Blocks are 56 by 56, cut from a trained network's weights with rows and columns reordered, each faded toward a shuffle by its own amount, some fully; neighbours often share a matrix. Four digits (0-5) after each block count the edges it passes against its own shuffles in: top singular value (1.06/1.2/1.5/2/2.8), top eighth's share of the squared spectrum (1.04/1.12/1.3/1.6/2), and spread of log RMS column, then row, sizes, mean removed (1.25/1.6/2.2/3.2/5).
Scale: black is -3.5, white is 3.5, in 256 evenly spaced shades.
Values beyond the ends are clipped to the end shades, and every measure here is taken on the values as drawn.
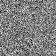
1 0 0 0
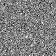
1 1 0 0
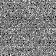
2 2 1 0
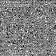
2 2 1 0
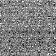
3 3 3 0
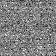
2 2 1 0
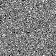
0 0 0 0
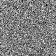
0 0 0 0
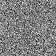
0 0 0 0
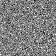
0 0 0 0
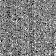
2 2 0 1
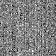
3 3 0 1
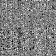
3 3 0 2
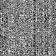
3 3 1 2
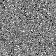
0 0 0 0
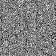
1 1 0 0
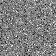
0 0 0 0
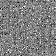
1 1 0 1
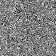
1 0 0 0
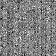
3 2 0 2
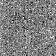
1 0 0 0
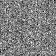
1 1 0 0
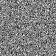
1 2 1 0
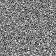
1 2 1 0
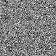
1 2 1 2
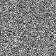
2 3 2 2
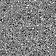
0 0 0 0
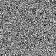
2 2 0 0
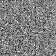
1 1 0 0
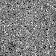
1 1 0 0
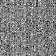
3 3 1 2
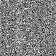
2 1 0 0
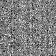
2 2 0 1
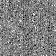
2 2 0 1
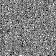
0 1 0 0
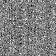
2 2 0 0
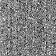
2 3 0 1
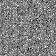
1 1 0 0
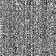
3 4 1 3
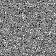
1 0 0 0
